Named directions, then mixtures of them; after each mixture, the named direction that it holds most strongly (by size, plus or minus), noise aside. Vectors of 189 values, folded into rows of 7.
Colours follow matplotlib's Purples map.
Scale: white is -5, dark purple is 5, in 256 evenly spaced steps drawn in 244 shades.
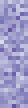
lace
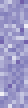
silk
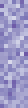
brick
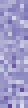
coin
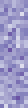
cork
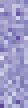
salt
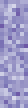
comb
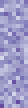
salt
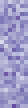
lace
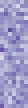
salt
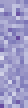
salt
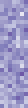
cork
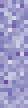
brick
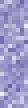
silk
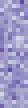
brick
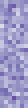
comb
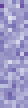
brick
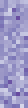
comb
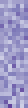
coin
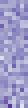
coin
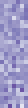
coin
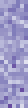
coin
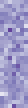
silk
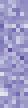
comb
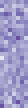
salt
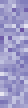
silk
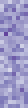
lace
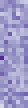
salt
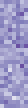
comb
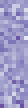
salt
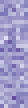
cork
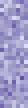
brick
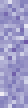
silk
